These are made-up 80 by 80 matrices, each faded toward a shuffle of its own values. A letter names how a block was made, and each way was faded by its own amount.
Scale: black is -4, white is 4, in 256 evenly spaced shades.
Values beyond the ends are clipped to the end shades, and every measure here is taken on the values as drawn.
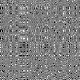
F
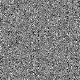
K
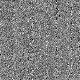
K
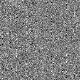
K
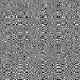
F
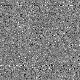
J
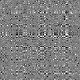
F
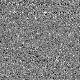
J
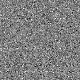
J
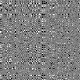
F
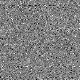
J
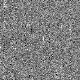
K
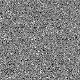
J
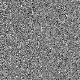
K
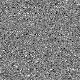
J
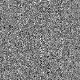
K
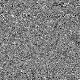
J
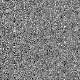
K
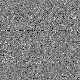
J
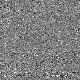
J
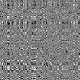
F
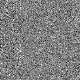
K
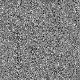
K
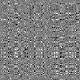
F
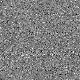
J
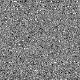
J
